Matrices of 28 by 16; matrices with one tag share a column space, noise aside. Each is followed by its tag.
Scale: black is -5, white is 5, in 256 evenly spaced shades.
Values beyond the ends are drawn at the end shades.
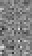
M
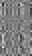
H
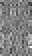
H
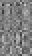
H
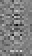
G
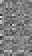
G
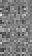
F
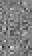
M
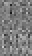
H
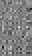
M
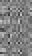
F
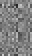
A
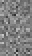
F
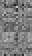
A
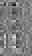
H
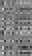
M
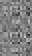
F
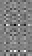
G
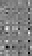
M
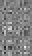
M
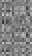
F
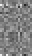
A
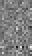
M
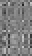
H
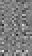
G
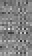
M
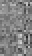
H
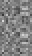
F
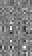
M
